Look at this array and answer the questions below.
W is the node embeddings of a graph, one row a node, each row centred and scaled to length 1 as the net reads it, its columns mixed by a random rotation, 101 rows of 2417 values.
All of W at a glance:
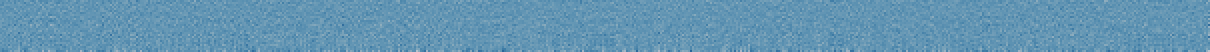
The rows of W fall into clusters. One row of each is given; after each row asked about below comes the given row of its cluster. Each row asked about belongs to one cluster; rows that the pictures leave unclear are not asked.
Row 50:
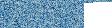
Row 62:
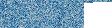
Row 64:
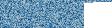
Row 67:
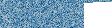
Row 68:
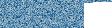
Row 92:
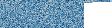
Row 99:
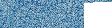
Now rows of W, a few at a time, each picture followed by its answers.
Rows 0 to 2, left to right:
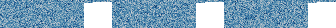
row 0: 68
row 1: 50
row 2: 64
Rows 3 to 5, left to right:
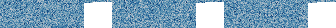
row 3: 68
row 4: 99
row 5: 50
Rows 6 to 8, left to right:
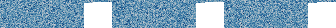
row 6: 92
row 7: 50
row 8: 62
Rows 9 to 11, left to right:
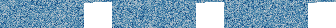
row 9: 99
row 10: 64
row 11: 92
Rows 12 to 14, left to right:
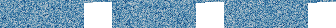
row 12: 92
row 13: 50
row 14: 67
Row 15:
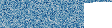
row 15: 68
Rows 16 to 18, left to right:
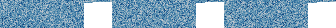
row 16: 92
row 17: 68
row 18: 67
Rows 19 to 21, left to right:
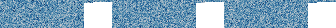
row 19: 99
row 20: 92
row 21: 67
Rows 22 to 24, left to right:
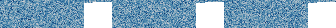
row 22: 64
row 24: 50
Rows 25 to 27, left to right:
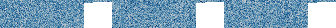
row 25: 62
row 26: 99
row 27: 62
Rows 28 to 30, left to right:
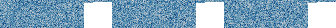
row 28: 99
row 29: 62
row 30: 64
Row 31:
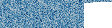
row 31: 68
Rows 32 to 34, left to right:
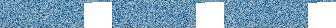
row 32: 92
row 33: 50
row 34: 67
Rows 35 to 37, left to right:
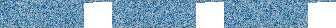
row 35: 50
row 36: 67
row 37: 64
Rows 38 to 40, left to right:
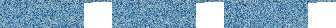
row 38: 68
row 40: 62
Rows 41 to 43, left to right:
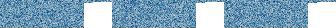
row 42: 99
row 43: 62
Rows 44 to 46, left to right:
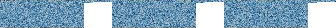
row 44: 92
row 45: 68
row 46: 50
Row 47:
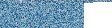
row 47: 62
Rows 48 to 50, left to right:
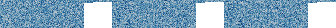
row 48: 67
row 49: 50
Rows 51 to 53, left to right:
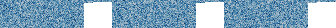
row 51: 50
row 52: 50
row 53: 64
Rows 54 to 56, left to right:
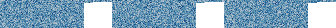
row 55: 92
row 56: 67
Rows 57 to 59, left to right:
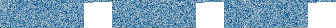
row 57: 99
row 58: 92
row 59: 62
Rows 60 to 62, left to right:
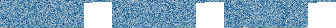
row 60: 92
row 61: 62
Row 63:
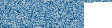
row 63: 64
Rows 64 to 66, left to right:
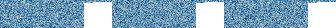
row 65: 68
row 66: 64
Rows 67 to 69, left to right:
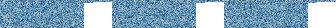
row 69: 68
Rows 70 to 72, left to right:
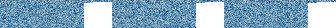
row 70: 92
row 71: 68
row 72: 62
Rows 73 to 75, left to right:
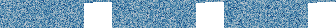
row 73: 67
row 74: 50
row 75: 50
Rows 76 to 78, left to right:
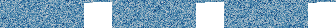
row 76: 92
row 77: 67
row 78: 68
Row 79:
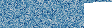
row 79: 68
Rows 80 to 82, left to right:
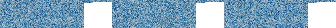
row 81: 62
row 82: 68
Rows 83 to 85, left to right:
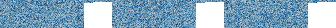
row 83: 99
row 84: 67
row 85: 62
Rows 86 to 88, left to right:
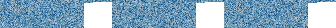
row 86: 68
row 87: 64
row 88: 68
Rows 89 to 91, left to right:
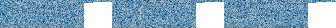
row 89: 50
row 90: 68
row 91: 68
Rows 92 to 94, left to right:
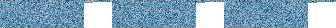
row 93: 62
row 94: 99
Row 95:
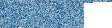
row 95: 62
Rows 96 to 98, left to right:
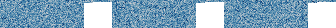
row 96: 92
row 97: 50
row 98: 99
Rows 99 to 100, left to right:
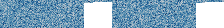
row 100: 92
